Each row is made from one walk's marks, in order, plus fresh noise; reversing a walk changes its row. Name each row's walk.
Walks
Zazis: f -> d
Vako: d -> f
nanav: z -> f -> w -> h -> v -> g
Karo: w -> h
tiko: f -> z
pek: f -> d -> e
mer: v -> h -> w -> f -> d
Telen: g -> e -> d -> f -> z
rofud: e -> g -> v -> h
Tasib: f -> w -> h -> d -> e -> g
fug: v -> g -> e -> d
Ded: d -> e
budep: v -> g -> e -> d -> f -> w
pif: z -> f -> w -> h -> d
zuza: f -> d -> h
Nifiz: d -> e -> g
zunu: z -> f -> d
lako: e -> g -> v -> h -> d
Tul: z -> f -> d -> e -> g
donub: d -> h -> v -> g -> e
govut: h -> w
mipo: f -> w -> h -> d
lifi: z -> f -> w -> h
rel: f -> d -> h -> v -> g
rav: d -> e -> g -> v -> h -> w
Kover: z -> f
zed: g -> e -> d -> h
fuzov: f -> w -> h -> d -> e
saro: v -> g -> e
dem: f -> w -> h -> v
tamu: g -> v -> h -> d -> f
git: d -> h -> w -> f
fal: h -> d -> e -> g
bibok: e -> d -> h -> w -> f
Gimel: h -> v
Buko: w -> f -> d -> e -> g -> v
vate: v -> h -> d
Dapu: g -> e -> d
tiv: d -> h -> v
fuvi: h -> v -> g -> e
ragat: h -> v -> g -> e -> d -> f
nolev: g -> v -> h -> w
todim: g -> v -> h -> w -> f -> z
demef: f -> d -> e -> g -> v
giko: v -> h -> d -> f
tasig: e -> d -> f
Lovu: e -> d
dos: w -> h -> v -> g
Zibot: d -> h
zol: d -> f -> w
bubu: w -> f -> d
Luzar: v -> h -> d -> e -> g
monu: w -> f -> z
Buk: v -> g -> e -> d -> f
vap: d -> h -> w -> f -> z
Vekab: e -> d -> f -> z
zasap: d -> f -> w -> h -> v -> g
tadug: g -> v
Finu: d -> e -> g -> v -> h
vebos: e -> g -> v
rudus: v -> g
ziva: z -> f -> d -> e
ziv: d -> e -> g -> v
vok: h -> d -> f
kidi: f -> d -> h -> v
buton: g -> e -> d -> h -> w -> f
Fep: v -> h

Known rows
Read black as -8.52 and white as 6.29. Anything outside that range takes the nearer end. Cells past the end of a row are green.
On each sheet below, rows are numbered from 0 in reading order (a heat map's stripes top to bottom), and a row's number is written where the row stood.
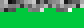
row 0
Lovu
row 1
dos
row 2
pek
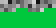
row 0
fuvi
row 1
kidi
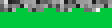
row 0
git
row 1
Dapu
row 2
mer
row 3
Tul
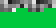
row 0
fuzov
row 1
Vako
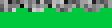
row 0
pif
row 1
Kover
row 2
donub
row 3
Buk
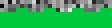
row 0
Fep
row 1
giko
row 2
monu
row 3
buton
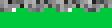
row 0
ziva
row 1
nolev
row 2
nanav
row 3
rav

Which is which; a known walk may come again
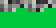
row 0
vap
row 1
Karo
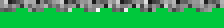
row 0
tasig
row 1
fug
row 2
zasap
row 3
ziva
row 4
fuzov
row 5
vok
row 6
zed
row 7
Vekab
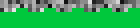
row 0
monu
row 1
pif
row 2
ziv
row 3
git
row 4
Nifiz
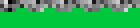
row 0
Zibot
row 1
demef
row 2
tamu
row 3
lako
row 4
dos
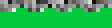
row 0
Tul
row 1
bubu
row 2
Luzar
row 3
fal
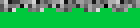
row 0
mipo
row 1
kidi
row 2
vate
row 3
zunu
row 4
donub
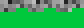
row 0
Dapu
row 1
Buk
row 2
budep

